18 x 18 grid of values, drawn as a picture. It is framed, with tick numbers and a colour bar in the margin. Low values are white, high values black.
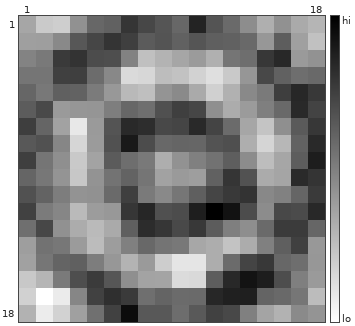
The bottom left is the ninth with the lowest average. The texture is blotchy. The ninth with the highest average is the centre. Rings spread out from the centre. No single row or column stands out from its neighbours.
